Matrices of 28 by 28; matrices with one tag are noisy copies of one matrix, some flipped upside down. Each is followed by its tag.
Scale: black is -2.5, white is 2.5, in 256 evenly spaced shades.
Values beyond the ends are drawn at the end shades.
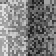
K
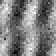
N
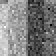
K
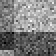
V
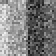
K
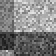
V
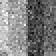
K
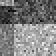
V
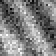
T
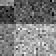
V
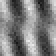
N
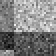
V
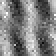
N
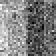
K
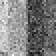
K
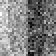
K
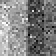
K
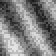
T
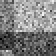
V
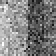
K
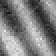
T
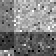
V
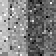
K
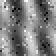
N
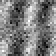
N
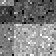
V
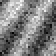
T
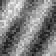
T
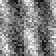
N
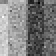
K
